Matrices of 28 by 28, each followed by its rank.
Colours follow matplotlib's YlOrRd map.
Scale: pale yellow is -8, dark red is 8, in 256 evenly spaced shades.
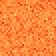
full rank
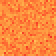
full rank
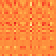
two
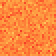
full rank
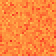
full rank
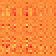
two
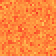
full rank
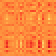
two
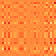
two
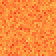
full rank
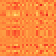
two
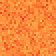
full rank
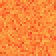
full rank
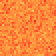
full rank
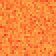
full rank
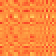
two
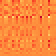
two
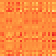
two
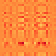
two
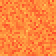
full rank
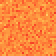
full rank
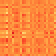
two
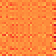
two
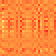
two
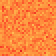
full rank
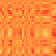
two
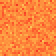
full rank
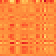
two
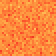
full rank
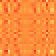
two
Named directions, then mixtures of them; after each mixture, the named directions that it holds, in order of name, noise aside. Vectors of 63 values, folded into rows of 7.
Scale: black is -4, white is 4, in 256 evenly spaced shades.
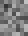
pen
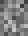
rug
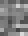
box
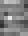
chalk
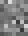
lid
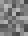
pen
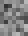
pen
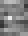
chalk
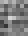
chalk, pen, rug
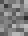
box, pen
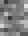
chalk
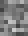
box, rug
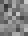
pen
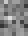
chalk, lid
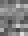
box
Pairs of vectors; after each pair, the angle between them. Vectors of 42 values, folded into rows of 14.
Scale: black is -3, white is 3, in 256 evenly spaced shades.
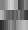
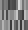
partly opposed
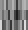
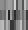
partly aligned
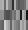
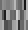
orthogonal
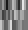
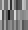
partly aligned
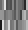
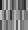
partly aligned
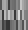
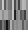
partly aligned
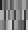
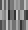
partly aligned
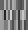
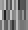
partly aligned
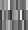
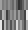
orthogonal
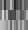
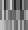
nearly parallel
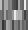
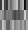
nearly opposite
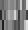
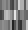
partly aligned
